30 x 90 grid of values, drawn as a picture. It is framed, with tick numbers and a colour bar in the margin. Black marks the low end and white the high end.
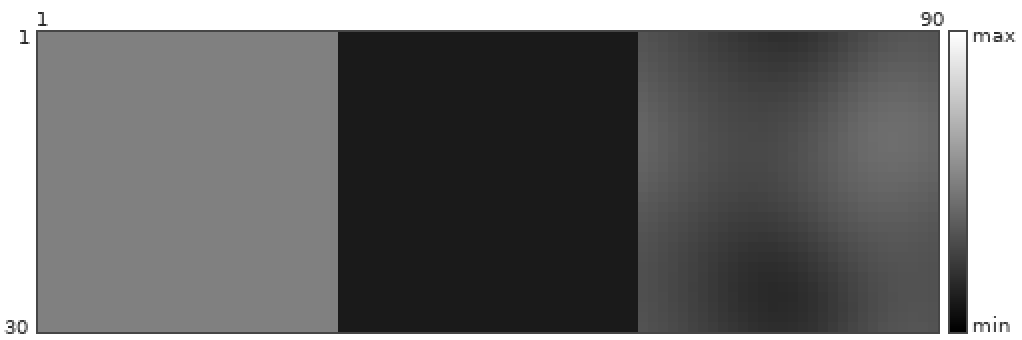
The table splits into one row of 3 panels. Panel 1,1: middling, flat. Panel 1,2: very low, flat. Panel 1,3: low, smooth.
